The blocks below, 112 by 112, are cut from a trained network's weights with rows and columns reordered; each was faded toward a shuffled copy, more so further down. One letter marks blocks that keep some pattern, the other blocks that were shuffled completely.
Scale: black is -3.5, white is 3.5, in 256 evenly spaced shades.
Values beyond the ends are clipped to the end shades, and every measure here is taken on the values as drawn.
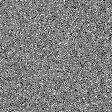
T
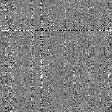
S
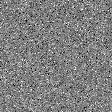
T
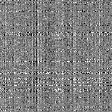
S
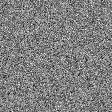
T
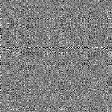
S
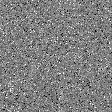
T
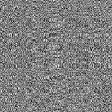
S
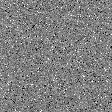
T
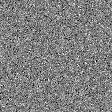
T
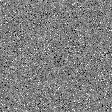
T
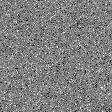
T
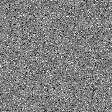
T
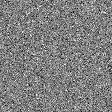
T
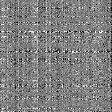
S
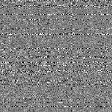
S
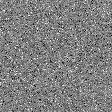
T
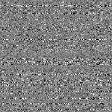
S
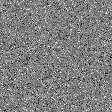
T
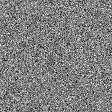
T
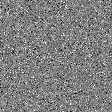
T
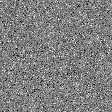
T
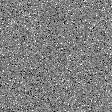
T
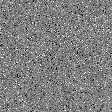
T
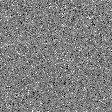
T
